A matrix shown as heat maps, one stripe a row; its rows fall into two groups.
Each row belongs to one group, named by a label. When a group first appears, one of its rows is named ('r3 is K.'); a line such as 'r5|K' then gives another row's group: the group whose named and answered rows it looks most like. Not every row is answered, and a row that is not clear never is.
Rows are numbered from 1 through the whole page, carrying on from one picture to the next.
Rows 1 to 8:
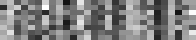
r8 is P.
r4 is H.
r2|H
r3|P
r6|H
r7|P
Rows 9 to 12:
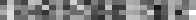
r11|P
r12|H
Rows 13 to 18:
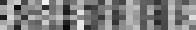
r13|H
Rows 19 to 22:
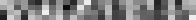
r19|P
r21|H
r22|H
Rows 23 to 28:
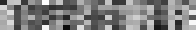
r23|H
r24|P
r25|P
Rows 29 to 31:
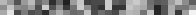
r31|P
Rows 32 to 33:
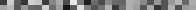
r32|H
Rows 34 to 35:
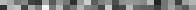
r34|P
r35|H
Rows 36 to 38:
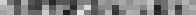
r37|P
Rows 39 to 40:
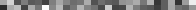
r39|P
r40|H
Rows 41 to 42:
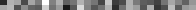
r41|H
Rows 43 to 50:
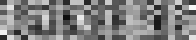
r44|P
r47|H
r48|P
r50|H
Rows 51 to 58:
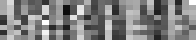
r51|P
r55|H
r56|H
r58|H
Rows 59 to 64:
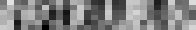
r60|H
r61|H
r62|H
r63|P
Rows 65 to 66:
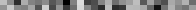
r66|H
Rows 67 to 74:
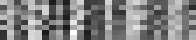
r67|H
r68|H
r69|H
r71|H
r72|H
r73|H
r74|H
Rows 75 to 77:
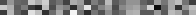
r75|H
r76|P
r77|H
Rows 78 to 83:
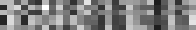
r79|H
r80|P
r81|H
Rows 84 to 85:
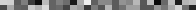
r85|H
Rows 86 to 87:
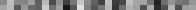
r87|P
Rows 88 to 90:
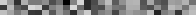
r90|P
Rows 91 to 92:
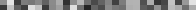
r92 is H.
